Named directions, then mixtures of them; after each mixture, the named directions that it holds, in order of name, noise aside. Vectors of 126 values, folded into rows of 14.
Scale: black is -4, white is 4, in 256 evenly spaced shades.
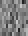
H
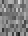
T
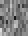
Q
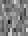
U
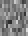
H, Q, U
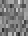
T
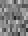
Q, T, U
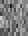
Q, T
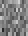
H, T, U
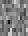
U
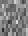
H, T, U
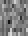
U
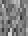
T, U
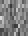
H, Q, T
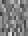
H, T, U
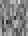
Q, T, U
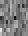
Q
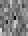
Q, T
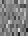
H, T, U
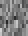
H, Q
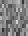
H, T, U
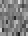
Q, T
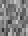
H, T, U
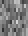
H, T, U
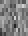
H, Q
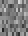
T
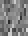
U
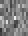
Q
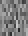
H, T
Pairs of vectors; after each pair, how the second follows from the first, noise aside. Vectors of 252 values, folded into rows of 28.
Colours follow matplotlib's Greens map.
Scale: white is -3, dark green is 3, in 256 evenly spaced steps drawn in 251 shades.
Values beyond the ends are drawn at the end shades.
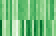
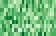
shuffled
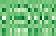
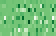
partly zeroed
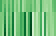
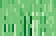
partly zeroed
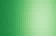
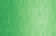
shrunk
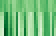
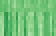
shrunk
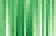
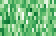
shuffled
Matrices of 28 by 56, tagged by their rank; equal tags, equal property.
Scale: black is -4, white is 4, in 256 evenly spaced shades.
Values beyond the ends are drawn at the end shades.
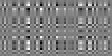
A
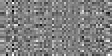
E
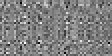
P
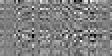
E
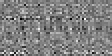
P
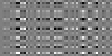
A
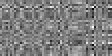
E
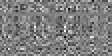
P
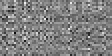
P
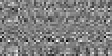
P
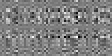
E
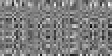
E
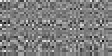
E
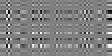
A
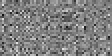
P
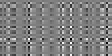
A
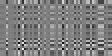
A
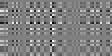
A
